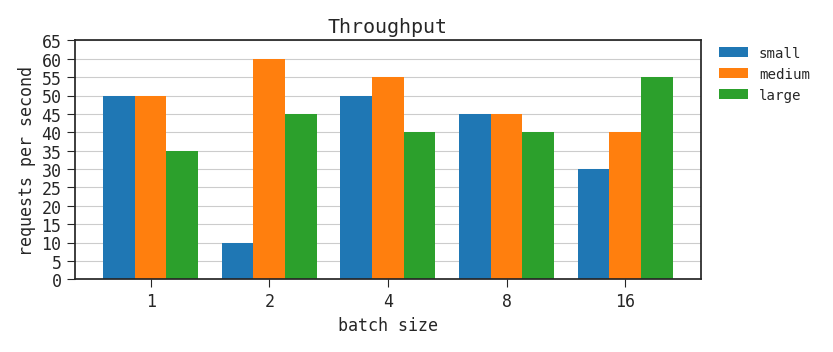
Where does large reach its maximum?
16
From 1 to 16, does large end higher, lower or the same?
higher
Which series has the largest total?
medium
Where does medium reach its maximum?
2
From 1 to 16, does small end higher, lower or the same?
lower
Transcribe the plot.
Title: Throughput
x-axis: batch size, ticks 1 2 4 8 16
y-axis: requests per second, ticks 0 5 10 15 20 25 30 35 40 45 50 55 60 65
Legend: small, medium, large
Values:
small: 50 10 50 45 30
medium: 50 60 55 45 40
large: 35 45 40 40 55
